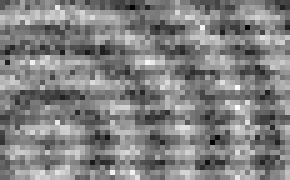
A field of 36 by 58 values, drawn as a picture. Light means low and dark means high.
The values follow a bell shape. No overall slope runs across the table. Stripes running across repeat 8 times from top to bottom. Rings spread out from the bottom left. No seam splits the table. No single row or column stands out from its neighbours.
